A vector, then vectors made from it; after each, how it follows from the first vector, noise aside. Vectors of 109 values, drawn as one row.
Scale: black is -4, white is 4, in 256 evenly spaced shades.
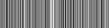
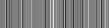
partly zeroed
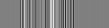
partly zeroed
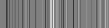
partly zeroed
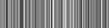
sign-scrambled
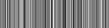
sign-scrambled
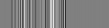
partly zeroed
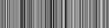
sign-scrambled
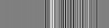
partly zeroed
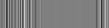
partly zeroed
